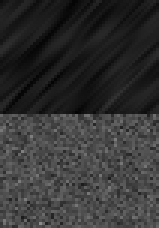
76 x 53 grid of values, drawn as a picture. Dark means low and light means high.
The table splits into 2 rows of 1 panel. Panel 1,1: very low, slanting up to the right, faint in contrast. Panel 2,1: low, fine-grained.
